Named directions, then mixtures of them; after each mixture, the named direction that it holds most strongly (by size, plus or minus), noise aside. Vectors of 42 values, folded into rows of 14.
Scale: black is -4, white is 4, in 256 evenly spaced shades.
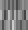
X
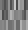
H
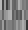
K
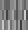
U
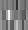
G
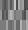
H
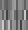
U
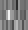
G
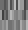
H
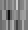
G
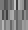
H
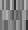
H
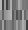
K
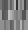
H
